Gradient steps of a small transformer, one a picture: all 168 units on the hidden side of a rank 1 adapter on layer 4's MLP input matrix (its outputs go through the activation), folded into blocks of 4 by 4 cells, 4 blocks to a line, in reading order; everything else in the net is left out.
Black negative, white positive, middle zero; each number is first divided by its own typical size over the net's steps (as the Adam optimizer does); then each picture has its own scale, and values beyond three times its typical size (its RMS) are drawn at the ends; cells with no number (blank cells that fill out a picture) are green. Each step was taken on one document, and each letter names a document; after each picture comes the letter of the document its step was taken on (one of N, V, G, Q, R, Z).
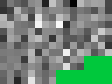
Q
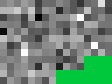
Q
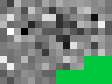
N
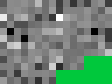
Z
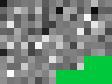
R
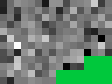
R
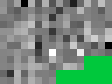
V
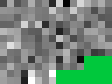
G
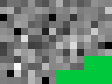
V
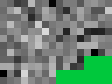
R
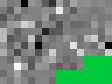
V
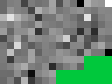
G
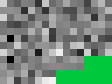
R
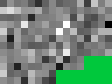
Q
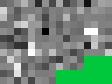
V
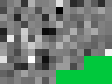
V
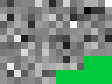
N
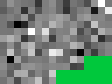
R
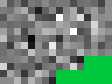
Q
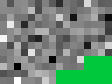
Q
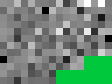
G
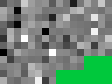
V
